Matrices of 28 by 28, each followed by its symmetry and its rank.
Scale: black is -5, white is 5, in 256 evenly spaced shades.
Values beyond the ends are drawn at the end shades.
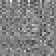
neither, rank five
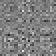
neither, rank five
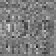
neither, rank five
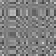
symmetric, rank two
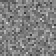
neither, full rank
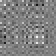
symmetric, rank two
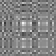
symmetric, rank two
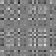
symmetric, rank two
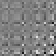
symmetric, rank two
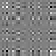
symmetric, rank two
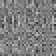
neither, rank five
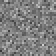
neither, full rank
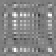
symmetric, rank two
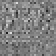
neither, rank five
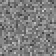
neither, full rank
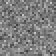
neither, full rank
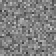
neither, full rank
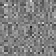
neither, rank five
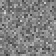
neither, full rank
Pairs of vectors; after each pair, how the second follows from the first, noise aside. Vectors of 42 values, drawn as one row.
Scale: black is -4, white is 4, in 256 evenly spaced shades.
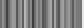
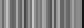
negated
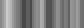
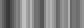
negated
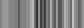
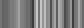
negated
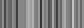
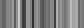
shuffled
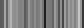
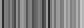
shuffled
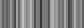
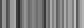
shuffled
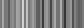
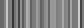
shuffled
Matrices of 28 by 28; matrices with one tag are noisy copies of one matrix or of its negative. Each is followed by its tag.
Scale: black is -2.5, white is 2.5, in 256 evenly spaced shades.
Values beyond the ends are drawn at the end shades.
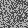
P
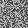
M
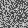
P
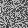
M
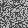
M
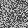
P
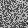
P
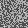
P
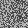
P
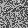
M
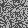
M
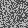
P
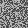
M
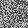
P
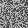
M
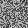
M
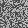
M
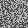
P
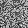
M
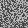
P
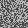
P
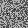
M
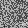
P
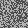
P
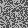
M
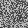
P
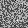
P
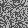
M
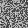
M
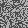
M
